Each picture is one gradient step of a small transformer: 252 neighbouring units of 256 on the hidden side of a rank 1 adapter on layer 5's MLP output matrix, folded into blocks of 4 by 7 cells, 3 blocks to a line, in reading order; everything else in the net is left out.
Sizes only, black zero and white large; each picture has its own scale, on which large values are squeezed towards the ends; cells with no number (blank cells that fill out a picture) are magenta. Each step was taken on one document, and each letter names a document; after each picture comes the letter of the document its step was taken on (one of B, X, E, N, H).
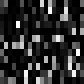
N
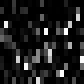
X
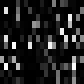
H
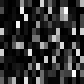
N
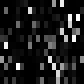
H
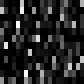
N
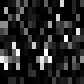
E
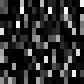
N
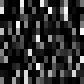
N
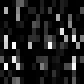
H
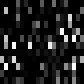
H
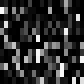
X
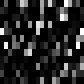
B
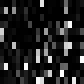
X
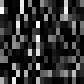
N
